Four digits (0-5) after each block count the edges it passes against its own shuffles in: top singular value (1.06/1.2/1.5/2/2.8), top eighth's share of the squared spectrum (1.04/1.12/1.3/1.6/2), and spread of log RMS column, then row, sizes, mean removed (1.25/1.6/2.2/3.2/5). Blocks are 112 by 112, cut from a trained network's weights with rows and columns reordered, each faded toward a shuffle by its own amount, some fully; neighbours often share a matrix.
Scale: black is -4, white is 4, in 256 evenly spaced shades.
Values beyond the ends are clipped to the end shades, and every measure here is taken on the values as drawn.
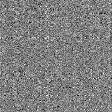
3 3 1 2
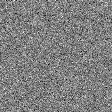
1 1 0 0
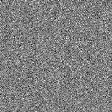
4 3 1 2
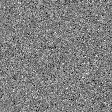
1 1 0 0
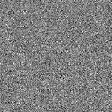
3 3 2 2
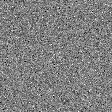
0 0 0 0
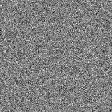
3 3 1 0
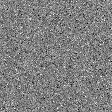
0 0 0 0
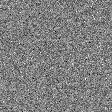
0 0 0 0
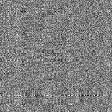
4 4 2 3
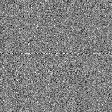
3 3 1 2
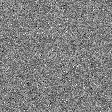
0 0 0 0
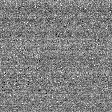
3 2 0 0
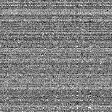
5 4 2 3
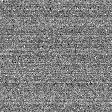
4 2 0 1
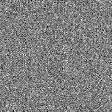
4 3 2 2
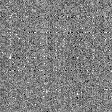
3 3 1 2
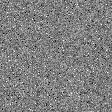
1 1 0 0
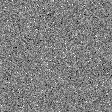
0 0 0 0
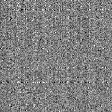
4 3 1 3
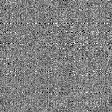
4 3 1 3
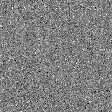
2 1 0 1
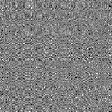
5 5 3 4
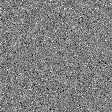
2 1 0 0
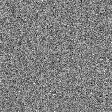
2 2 0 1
